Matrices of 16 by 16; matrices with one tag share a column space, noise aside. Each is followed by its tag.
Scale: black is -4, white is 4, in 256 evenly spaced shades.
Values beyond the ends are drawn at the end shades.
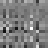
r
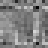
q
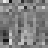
q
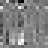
q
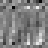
q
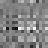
r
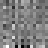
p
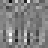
q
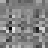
r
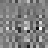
r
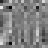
q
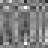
q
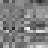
r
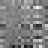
p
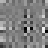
r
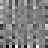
p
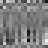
q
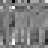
q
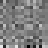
p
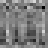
q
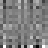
p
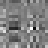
r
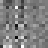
p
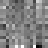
p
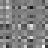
p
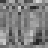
q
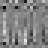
q
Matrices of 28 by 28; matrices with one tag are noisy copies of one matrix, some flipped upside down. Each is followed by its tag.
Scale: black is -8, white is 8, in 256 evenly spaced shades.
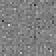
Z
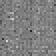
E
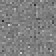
Z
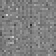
E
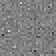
Z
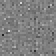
Z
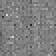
E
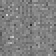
E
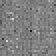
E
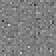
Z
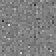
Z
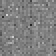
E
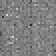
E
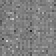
E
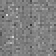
E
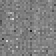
E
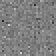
Z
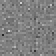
Z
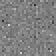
Z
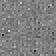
Z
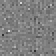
Z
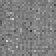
E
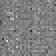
E
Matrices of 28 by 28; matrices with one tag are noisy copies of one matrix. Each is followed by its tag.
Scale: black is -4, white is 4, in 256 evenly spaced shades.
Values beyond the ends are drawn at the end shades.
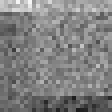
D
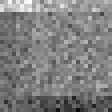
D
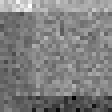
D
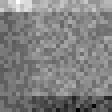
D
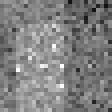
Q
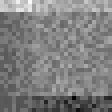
D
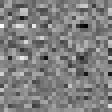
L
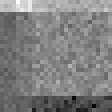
D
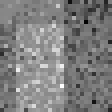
Q
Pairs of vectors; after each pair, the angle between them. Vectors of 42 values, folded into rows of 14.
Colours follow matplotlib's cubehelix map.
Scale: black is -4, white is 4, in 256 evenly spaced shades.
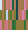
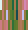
nearly parallel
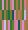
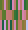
orthogonal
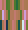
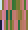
partly aligned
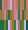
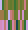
nearly opposite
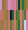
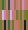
partly opposed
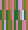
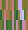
nearly parallel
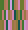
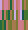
partly opposed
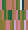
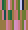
nearly parallel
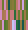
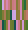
partly opposed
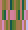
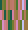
orthogonal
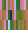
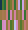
orthogonal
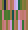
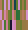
partly opposed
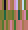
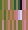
orthogonal
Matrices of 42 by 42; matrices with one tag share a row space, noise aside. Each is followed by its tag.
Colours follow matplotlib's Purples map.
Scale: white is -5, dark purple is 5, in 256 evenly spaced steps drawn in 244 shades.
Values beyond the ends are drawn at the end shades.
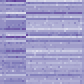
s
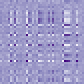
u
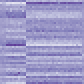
s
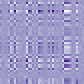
u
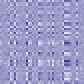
u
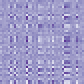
u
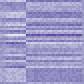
s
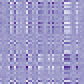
u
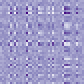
u
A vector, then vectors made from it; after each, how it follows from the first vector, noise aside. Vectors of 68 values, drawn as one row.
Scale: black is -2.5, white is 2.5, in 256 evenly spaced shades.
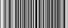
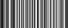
negated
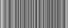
shrunk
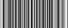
reversed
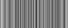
shrunk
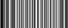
negated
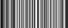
negated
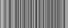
shrunk
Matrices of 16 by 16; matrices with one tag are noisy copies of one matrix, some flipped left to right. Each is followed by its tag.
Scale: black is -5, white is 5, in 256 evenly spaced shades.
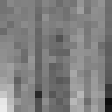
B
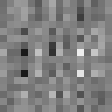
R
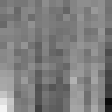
B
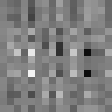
R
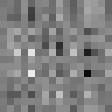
R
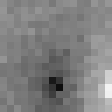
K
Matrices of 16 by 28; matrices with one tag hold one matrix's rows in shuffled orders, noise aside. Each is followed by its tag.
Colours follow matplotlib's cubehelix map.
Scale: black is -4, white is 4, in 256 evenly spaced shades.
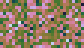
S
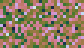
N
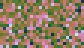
S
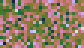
N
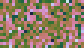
S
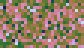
N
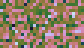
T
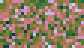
T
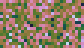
S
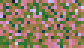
N
